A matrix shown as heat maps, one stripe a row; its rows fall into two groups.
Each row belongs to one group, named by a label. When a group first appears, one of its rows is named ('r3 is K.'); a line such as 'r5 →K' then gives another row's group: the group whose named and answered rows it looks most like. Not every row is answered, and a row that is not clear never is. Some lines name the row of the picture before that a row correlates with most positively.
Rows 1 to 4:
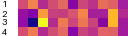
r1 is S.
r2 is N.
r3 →N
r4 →S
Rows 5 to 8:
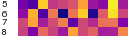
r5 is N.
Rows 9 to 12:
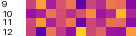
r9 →S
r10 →N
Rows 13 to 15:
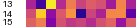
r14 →S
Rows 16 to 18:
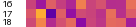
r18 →S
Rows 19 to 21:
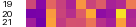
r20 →N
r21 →N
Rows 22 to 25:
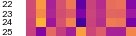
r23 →S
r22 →S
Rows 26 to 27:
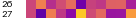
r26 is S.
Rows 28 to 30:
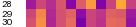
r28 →N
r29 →S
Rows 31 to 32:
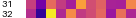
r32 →N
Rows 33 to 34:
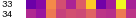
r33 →N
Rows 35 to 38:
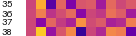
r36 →S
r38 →S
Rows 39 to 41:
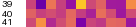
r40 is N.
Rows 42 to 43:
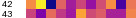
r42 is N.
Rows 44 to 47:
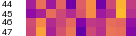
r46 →S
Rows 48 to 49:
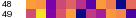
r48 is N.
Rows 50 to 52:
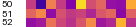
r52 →N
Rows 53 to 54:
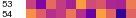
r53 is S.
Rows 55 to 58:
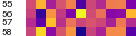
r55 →S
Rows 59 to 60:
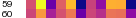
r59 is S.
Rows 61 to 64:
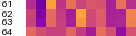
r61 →N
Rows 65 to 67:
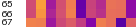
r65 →S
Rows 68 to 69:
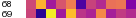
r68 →S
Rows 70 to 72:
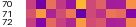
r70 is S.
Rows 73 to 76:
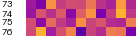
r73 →N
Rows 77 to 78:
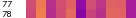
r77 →S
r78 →S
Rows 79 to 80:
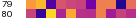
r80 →N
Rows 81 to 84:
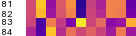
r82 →S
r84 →N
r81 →S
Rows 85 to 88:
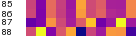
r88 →S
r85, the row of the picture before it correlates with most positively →83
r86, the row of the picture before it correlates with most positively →83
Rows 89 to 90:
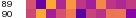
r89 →N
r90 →S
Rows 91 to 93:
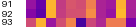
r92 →N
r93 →S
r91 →N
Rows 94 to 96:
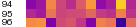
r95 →N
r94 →N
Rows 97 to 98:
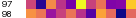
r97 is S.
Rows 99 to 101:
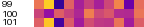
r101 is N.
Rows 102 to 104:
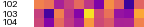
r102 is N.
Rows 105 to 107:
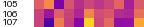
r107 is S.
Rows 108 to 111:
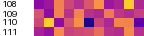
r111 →N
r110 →S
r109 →N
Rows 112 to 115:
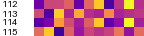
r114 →N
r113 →N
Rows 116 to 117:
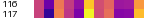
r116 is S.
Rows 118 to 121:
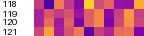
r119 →N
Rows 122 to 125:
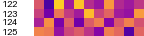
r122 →N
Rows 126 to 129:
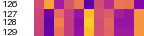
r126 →S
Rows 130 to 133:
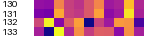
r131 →N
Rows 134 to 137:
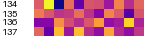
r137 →N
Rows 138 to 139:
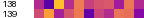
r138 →N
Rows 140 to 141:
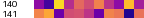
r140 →N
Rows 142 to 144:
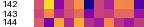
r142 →S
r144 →N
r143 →S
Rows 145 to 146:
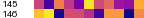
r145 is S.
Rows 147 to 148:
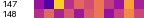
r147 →N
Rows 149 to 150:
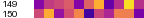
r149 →N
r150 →S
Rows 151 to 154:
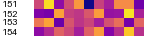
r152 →N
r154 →N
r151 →S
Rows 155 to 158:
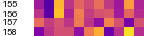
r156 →N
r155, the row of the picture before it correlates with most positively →152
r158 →N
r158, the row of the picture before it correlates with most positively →154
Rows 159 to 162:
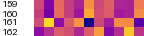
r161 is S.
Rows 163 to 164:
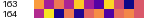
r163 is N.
